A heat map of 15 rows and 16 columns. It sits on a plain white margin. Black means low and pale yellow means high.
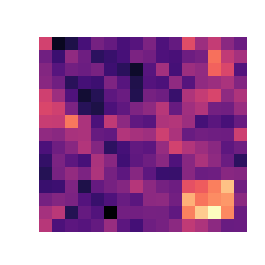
An odd patch, higher than its surroundings, sits in the bottom right. The ninth with the highest average is the bottom right. Values change most from cell to cell in the bottom right. The values are skewed, with a long tail toward high values.
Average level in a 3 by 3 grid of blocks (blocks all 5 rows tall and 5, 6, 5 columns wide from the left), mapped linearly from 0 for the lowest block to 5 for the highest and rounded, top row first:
003
222
115
